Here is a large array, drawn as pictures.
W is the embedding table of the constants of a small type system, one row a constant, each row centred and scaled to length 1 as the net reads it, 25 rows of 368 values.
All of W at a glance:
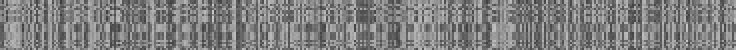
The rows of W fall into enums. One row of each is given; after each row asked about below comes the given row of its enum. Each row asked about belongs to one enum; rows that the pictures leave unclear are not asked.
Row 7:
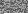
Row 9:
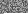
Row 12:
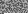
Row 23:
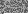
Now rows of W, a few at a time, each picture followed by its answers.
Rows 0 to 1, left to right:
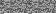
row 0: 7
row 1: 7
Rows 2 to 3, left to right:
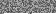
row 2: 9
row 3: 23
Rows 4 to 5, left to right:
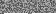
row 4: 12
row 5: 9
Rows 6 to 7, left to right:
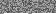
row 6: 9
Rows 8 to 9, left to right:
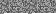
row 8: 9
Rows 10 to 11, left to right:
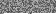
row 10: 9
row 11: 23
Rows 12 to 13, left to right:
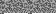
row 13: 12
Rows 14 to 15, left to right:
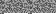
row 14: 12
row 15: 12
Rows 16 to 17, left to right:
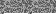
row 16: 23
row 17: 23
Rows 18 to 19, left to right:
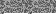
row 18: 23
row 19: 23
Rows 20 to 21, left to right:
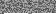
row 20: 12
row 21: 7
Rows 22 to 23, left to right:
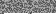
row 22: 12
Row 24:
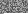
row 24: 9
